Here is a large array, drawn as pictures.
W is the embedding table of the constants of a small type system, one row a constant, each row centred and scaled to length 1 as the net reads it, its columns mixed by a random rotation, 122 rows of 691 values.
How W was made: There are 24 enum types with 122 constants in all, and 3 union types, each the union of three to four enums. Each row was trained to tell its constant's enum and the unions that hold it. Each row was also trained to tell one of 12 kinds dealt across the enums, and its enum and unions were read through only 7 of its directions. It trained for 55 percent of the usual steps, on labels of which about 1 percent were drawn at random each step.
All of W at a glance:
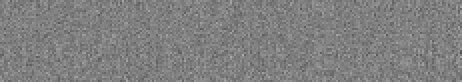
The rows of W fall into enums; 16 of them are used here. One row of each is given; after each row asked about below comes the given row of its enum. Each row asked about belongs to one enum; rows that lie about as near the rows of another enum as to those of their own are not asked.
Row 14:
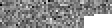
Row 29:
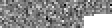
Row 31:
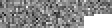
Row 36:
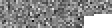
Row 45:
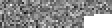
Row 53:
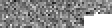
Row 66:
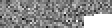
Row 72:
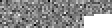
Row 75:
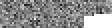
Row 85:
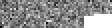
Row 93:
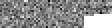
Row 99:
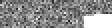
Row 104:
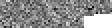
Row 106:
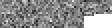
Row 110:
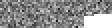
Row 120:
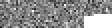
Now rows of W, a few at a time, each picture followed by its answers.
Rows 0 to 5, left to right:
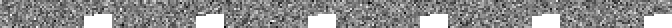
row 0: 75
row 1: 106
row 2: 85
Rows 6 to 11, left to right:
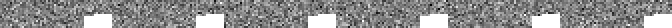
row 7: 53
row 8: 45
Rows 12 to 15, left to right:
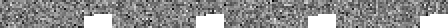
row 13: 75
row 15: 120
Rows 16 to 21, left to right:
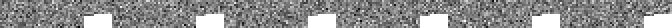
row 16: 106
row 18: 29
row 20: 72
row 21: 106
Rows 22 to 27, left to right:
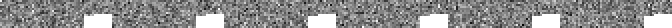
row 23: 45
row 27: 120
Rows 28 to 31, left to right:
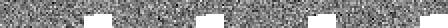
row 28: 53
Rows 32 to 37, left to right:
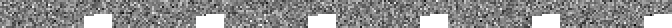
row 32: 29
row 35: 93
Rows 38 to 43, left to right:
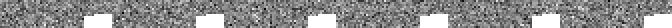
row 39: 104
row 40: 93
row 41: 36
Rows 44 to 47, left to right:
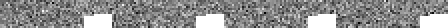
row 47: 104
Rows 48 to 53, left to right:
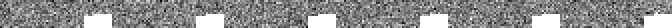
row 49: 72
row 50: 106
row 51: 53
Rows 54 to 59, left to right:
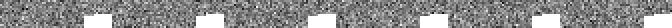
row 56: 29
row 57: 120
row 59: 29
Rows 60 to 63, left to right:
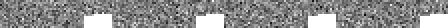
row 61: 36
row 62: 45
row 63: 36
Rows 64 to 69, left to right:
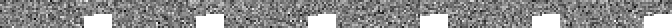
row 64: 120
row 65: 93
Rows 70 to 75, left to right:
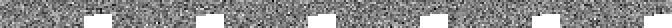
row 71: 93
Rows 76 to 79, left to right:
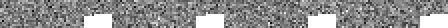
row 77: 14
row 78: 93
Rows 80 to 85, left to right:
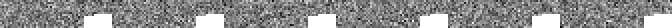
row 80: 29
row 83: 66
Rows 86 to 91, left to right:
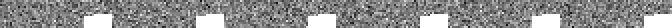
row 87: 45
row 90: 104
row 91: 53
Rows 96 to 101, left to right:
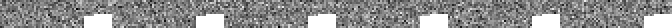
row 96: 85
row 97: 75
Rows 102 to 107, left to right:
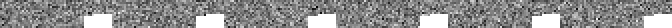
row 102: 99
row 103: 75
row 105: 53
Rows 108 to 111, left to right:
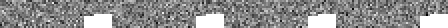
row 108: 85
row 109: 110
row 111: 120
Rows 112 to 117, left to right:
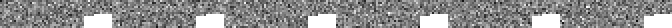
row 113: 36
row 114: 75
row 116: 36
